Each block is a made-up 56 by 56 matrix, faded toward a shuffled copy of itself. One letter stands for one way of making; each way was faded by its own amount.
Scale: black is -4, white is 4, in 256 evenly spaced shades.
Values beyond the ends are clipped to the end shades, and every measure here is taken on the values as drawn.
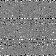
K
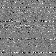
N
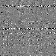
K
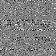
N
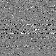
N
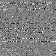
N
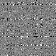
K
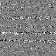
N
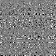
K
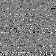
N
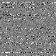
N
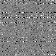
K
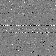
N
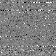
N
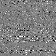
N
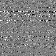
N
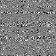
K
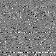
N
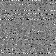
N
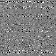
K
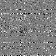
K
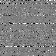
N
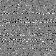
N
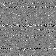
N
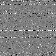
N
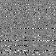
K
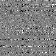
K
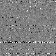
K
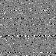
N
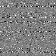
N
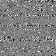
K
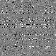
K
